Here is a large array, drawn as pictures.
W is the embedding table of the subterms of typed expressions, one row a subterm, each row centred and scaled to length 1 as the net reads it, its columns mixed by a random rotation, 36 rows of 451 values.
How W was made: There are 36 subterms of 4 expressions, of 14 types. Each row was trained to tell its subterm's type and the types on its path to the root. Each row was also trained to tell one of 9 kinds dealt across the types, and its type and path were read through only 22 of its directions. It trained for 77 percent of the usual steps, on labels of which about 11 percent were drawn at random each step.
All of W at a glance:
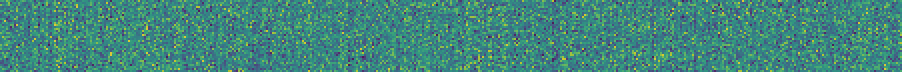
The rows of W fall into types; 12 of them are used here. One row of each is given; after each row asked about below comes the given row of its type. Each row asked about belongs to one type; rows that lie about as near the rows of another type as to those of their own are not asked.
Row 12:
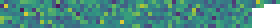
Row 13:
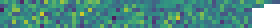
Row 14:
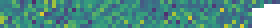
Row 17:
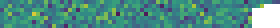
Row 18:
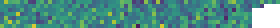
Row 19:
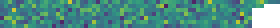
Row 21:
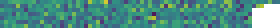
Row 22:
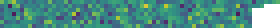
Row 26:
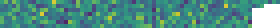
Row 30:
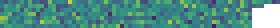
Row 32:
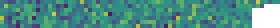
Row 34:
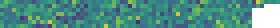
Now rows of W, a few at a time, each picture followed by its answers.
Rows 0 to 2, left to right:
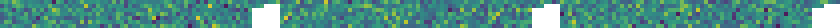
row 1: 14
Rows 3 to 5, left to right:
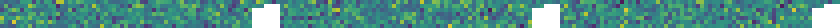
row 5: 12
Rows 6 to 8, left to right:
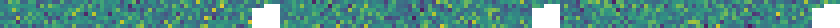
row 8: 19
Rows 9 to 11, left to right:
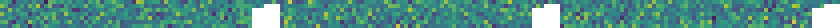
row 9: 26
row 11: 22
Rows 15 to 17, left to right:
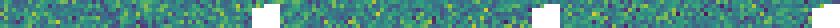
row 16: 22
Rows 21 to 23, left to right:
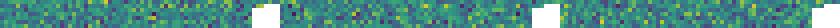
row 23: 12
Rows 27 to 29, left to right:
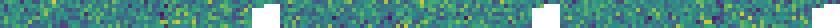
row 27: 26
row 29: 22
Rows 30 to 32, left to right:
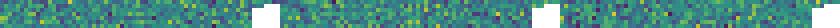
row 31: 19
